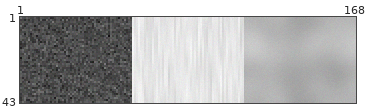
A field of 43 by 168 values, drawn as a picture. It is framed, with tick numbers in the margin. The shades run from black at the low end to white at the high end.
It is made of 1 by 3 panels. Panel 1,1: low, fine-grained. Panel 1,2: very high, streaked downward, faint in contrast. Panel 1,3: high, smooth, faint in contrast.
